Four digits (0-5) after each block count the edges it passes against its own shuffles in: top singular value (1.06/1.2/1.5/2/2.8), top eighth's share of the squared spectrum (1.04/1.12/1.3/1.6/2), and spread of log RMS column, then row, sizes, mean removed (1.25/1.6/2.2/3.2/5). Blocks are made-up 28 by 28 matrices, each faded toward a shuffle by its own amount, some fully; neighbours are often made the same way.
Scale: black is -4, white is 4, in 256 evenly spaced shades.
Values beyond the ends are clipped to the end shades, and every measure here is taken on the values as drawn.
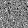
0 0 0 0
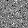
0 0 0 0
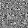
1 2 0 3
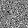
0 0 0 0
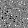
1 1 0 1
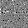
1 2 0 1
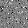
1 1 0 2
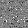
1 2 0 1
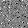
0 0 0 0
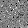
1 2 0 0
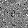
0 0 0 1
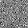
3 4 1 1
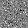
1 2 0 0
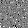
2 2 0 1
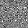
1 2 0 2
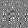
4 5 2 2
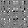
4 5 2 2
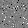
2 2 0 0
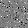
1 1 0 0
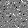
2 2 0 1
